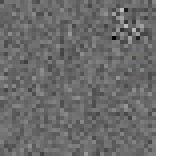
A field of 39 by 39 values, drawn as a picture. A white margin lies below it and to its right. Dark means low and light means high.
Grain: fine. Average level on the scale: 40%. Roughest part: top right. Histogram: heavy tails on both sides. Odd patch: rougher, in the top right. Slope: none.
